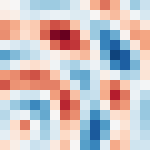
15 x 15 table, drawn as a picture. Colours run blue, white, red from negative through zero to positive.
Rings: centred on the bottom left. Odd rows or columns: none. Histogram: bell-shaped. Ninth with the highest average: top middle.
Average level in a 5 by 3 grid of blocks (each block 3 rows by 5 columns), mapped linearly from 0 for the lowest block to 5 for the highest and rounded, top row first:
2 2 3 / 2 5 0 / 5 1 1 / 0 3 3 / 2 1 1
